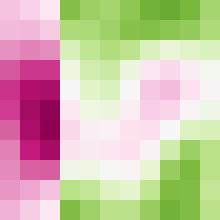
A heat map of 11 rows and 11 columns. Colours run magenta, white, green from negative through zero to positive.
There are no lone odd cells. The top middle is the calmest part. The right part is higher, past a seam about 30% of the way across. There are no regular stripes. The middle left is the ninth with the lowest average.
